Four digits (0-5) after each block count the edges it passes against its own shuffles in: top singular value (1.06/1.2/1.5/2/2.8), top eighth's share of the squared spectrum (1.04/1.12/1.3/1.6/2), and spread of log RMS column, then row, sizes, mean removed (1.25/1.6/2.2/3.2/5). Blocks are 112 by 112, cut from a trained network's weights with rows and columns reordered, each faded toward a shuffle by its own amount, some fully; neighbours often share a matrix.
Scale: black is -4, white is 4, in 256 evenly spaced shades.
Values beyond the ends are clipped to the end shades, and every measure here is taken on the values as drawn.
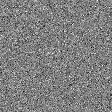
0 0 0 0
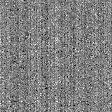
4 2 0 2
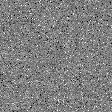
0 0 0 0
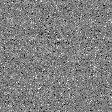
1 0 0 0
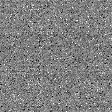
2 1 1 0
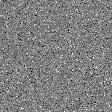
1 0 0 0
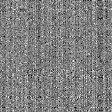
4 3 1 3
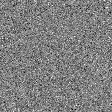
1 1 0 0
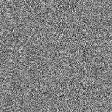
3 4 2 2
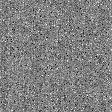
2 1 0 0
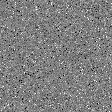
0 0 0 0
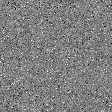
0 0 0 0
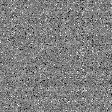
2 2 2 0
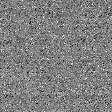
2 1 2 0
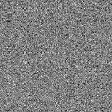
3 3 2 2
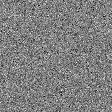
0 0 0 0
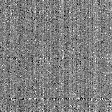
4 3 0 3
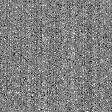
3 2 0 1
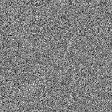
3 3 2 2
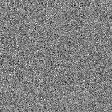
3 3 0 1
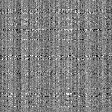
5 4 2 4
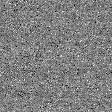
1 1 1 0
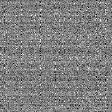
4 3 4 1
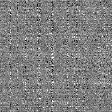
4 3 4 0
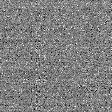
2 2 2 0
